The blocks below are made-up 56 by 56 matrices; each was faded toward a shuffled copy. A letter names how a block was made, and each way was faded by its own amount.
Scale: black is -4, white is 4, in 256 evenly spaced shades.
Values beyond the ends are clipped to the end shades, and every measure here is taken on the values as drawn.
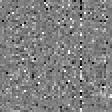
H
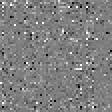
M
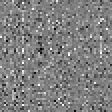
H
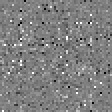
M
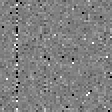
H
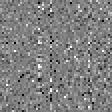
H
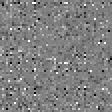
M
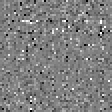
M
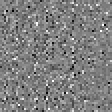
H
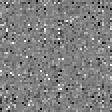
M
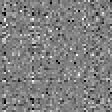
H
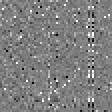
H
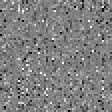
M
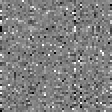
H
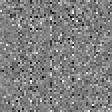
H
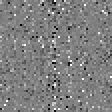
M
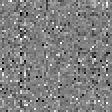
H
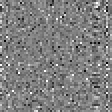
H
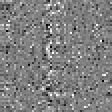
H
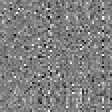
H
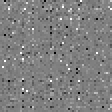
M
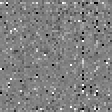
M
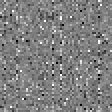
H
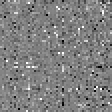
M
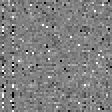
H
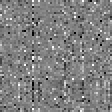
H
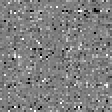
M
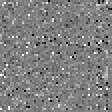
M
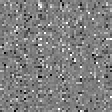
H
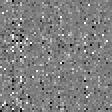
M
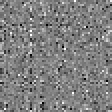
H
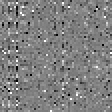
H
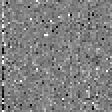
H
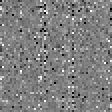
M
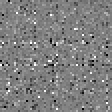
M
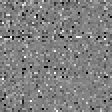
M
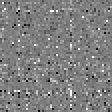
M
